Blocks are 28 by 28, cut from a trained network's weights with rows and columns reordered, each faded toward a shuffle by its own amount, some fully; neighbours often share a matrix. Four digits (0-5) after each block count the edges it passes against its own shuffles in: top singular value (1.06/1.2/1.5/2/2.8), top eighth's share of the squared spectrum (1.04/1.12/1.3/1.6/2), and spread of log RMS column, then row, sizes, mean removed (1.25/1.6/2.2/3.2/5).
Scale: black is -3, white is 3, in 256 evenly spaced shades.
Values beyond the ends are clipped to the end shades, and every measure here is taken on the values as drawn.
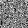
0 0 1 0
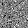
0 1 0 0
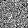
0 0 0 0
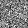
0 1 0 0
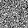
1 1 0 0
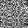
3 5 2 1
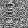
3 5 2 0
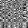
3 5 3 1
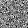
0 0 0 0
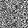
2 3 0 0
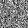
1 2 0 0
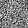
0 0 0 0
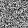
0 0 0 0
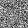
0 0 0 0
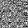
3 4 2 1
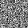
2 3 1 0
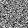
0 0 0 0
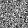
0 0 0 0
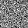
2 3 1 0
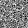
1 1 0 0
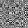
3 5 2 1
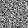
2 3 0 0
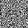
2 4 1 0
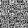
3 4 2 1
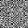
3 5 2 1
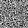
0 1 0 0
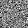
1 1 0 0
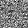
2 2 0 0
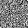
2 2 0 0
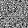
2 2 0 0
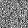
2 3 1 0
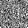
1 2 1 0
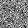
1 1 0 0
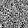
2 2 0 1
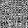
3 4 1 1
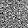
3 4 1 0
